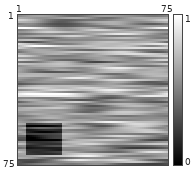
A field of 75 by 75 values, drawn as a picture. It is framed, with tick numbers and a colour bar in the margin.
Mirror symmetry: none. Ninth with the lowest average: bottom left. Odd patch: lower, in the bottom left. Grain: streaks across.
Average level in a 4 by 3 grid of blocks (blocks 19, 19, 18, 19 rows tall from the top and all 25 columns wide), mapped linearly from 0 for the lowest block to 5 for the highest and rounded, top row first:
455
555
545
054
